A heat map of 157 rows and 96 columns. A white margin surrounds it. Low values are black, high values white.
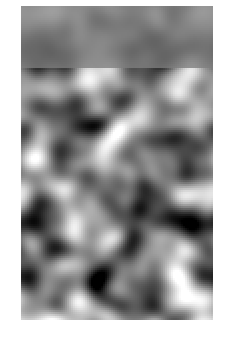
Histogram: bell-shaped. Average level on the scale: 50%. Slope: none. Seam: horizontal, 20% of the way down, the top part calmer.
